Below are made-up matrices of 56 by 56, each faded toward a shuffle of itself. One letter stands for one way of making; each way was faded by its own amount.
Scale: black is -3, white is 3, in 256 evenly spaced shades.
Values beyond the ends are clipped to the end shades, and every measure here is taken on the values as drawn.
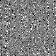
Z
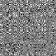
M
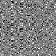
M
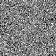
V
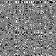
M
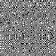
M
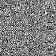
V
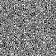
V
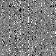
Z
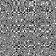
M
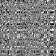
M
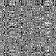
M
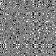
M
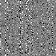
Z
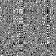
M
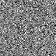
V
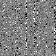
Z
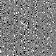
Z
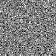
V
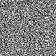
V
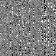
Z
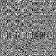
M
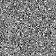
V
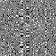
M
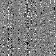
Z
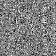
V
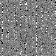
Z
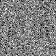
V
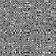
M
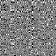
M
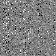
Z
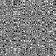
M
